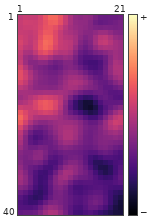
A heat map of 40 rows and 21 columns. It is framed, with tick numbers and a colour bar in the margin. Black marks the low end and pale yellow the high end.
The bottom right is the ninth with the lowest average. Values rise toward the top left. The top left is the ninth with the highest average. The halves do not mirror each other. Overall the values sit about 40% of the way up the scale.
